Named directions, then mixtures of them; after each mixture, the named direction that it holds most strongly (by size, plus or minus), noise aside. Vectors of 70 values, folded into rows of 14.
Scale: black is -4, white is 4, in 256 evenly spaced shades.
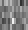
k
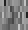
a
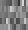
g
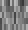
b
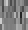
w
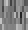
w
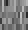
w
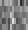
k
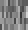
w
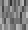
w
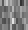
k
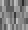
b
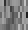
a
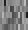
a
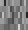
a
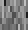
a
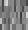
w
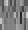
w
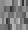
g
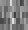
k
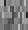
a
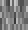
b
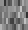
g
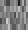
g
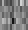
k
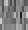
w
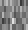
k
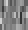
w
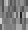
w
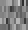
g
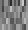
g
